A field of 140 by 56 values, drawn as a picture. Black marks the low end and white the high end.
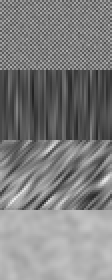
The table splits into 4 rows of 1 panel. Panel 1,1: middling, checkered, strong in contrast. Panel 2,1: low, streaked downward. Panel 3,1: middling, slanting up to the right, strong in contrast. Panel 4,1: high, blotchy, faint in contrast.
